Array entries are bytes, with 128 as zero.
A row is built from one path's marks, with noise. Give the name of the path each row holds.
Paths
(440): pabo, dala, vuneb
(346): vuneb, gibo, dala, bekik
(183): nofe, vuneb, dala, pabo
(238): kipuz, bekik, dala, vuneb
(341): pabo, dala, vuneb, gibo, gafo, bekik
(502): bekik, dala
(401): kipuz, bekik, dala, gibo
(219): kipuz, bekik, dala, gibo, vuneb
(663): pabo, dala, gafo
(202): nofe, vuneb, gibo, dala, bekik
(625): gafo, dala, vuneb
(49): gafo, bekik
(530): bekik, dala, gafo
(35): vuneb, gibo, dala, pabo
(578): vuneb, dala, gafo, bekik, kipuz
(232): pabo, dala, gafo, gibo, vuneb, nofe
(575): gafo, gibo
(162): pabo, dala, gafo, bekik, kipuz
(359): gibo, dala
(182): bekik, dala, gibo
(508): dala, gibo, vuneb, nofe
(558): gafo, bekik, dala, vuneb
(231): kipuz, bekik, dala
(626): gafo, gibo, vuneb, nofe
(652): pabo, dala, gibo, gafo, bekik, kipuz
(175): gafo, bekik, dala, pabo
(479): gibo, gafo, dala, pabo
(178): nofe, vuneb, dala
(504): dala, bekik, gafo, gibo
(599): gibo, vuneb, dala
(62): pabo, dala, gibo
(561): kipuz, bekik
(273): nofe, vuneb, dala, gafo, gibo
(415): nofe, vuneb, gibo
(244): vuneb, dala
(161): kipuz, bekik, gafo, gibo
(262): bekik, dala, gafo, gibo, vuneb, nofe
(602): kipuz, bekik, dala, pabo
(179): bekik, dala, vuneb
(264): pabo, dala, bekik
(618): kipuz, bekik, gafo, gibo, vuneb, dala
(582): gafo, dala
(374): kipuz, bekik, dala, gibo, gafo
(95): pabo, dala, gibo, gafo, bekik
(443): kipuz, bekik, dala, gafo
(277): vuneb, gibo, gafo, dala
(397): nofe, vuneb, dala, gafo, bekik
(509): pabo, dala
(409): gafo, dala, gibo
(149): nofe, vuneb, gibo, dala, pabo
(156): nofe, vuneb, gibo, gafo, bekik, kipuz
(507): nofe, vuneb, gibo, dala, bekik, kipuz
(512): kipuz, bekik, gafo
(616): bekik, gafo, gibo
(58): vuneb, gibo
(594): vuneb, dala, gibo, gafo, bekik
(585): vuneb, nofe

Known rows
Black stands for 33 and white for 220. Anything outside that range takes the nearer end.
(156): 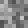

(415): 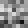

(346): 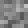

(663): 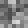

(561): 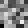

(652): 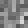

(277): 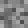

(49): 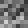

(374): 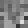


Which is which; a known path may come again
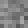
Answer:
(618)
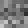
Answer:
(558)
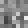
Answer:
(440)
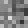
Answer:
(397)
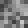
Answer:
(182)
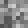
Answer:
(35)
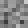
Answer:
(232)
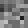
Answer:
(502)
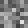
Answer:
(231)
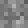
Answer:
(341)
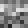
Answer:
(58)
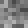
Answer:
(578)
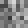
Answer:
(509)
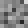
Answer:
(273)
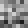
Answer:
(415)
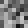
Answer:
(512)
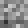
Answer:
(149)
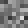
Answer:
(575)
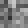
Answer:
(479)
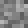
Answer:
(346)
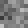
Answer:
(409)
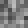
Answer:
(95)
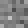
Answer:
(262)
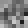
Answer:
(625)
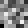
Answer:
(561)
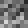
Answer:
(49)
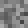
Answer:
(277)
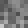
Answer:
(504)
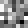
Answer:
(585)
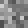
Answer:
(156)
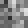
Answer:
(62)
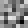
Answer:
(178)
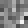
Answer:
(652)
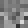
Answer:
(374)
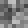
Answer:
(663)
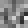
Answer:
(244)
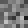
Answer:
(616)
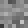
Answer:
(219)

